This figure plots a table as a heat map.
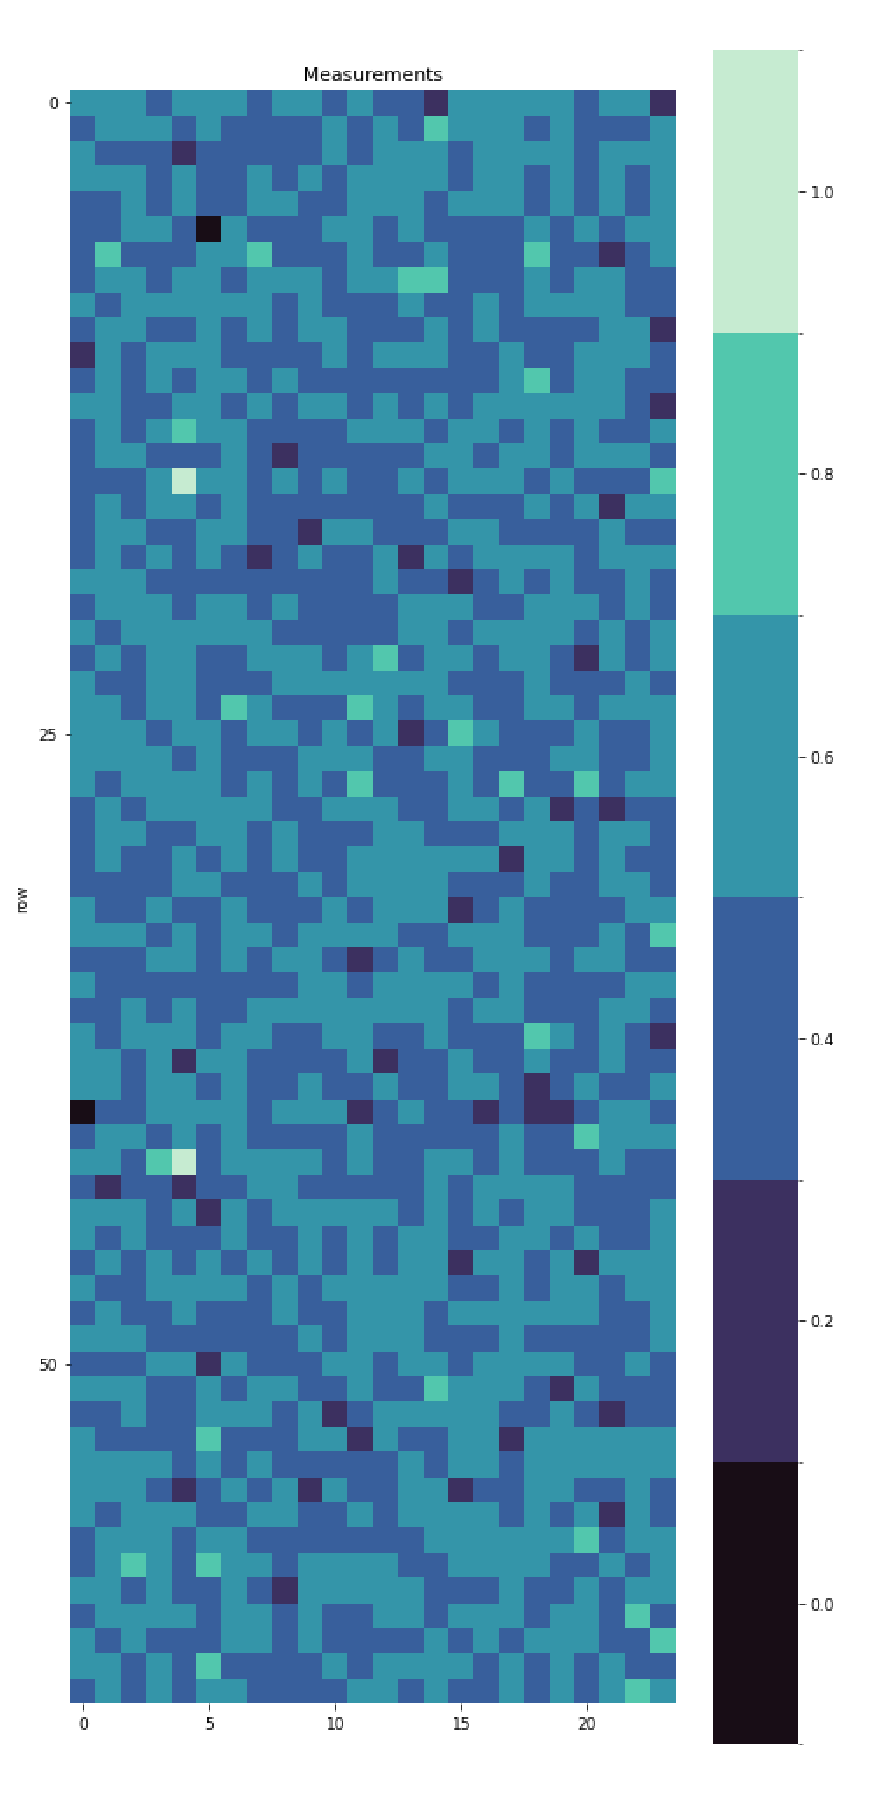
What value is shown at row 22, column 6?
0.4
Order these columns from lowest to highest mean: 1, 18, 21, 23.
21, 23, 18, 1
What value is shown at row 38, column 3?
0.6
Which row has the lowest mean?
40
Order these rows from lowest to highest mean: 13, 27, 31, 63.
31, 63, 13, 27
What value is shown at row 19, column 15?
0.2
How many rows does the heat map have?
64
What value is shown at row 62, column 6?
0.4
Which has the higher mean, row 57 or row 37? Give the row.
57
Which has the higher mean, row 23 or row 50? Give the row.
23
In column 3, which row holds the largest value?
42
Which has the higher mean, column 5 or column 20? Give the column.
5
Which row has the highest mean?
58
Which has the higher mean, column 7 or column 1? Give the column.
1
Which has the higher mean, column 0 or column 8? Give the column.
0
